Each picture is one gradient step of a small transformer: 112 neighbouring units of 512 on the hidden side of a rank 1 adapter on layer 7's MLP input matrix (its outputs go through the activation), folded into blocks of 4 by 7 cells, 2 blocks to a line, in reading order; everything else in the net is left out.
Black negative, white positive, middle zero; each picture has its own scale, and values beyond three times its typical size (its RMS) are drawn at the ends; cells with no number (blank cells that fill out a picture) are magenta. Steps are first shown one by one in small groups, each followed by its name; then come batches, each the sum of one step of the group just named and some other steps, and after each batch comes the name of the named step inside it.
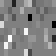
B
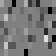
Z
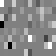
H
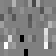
Z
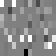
H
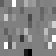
H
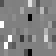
B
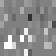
B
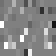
Z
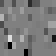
Z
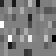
B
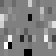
Z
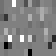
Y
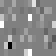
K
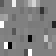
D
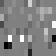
Y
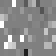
K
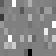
Y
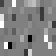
D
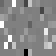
K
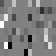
D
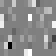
K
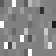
D
